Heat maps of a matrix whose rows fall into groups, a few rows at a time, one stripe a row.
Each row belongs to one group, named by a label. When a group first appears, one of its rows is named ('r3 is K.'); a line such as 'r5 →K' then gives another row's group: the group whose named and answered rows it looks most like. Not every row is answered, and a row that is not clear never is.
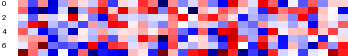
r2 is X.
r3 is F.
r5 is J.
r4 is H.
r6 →F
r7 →H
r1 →H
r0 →J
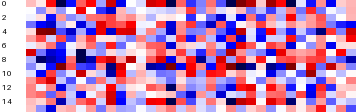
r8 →H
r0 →J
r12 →J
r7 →H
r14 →J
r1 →X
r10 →X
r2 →H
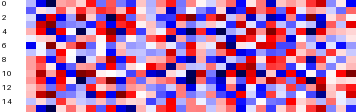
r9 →J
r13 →F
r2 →X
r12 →H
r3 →F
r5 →J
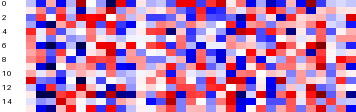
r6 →H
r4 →J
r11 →H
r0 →X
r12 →X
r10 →J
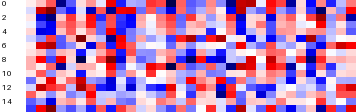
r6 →F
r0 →J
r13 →H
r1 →F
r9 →J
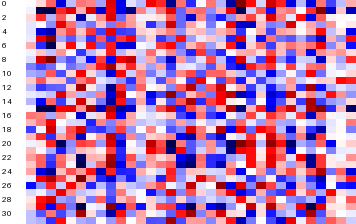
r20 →J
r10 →X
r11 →H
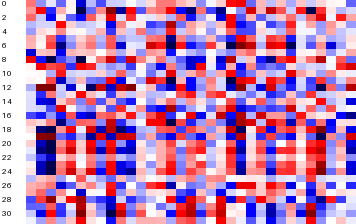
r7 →J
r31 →X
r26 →J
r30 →X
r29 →X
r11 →J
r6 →J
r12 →F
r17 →J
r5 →J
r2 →H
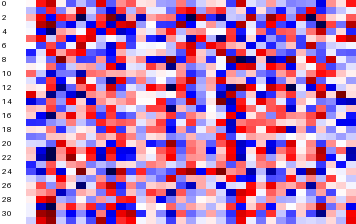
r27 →J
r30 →F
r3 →F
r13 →H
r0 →F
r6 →X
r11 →X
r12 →J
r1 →X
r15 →J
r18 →J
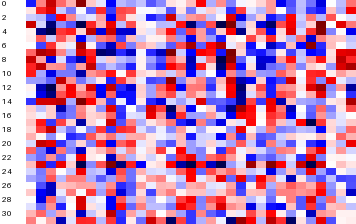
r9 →H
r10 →H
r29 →X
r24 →X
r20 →F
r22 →X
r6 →X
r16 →J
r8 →H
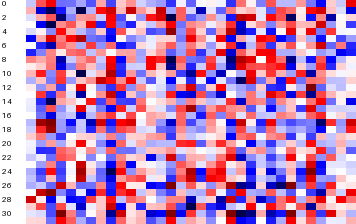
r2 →J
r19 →J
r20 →X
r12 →X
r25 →X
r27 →F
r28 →H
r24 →X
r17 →F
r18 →F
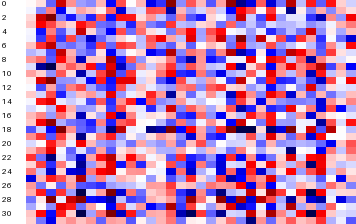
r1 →J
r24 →H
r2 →F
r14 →F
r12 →X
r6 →F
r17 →F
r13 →J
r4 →X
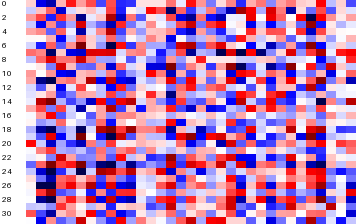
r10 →J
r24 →H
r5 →J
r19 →X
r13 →J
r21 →F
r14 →F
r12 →X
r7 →H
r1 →J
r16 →F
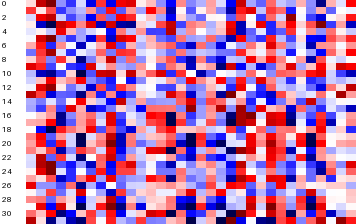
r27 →X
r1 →J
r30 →J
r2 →F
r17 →J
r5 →F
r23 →F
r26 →H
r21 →J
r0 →F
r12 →F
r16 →J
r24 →F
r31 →H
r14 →X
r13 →H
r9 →H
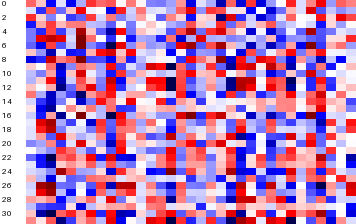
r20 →X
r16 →X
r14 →H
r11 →J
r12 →J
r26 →F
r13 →H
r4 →X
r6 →X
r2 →H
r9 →J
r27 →F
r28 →J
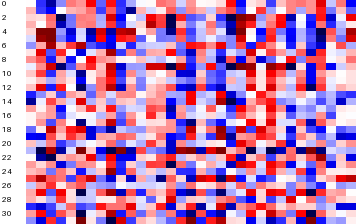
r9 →J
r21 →X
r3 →J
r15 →J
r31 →X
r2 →J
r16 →J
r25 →H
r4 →F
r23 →J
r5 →F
